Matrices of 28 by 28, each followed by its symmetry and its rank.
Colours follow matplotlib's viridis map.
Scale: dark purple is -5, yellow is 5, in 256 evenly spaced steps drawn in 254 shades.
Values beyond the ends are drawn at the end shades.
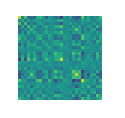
symmetric, rank three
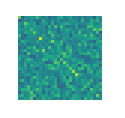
symmetric, full rank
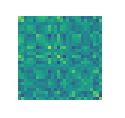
symmetric, rank three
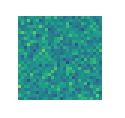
neither, full rank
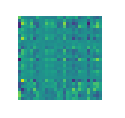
neither, rank two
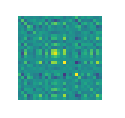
symmetric, rank three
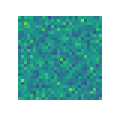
symmetric, full rank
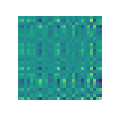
neither, rank two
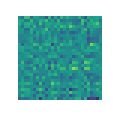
neither, rank five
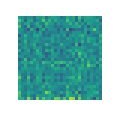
neither, rank five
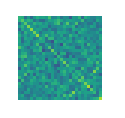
symmetric, full rank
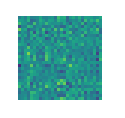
neither, rank five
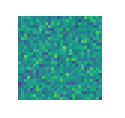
neither, full rank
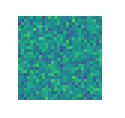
neither, full rank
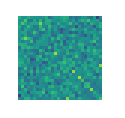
symmetric, full rank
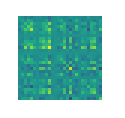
symmetric, rank three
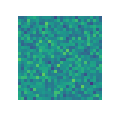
neither, full rank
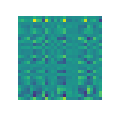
neither, rank two
